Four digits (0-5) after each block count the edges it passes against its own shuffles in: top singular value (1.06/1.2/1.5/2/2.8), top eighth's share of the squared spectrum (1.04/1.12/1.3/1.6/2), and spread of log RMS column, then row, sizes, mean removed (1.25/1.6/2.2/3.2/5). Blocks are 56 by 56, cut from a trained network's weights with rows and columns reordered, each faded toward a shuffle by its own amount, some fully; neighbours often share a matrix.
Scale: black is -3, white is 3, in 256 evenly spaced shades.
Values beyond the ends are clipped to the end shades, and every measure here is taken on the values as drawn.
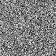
2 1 0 0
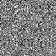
3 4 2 1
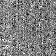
2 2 0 2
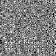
3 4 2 2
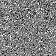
1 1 0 0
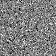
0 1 0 0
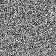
1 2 0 0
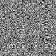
3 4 1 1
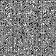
2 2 0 2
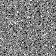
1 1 0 0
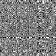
3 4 2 2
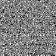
2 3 1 2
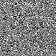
2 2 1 1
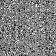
1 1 0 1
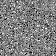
0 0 0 0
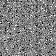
1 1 0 1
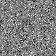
0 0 0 0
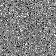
0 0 0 0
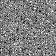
0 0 0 1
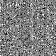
2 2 0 1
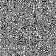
1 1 0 0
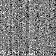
3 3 0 2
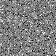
0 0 0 0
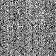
2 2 0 1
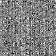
3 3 0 2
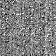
2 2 0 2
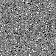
0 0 0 0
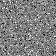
0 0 0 0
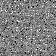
0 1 0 0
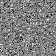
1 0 0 0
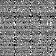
3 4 3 1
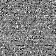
1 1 0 0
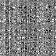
3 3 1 3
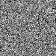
2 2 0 0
